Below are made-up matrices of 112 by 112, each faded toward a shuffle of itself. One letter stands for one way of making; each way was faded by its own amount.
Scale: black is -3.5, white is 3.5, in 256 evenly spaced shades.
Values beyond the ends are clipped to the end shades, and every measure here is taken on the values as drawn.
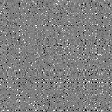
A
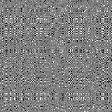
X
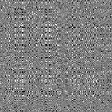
X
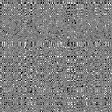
X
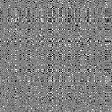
X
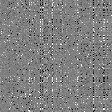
A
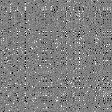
A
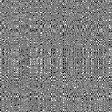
X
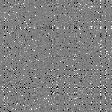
A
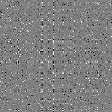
A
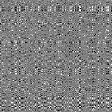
X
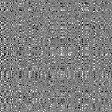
X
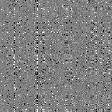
A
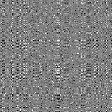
X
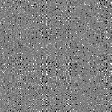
A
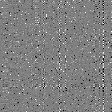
A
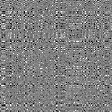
X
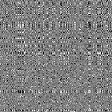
X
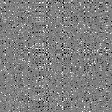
A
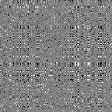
X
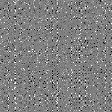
A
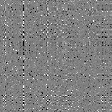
A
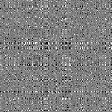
X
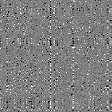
A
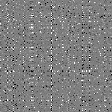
A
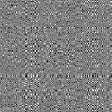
X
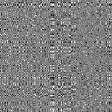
X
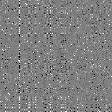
A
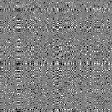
X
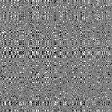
X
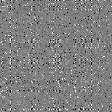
A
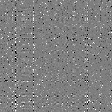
A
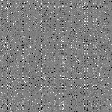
A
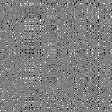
A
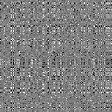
X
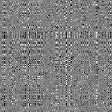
X
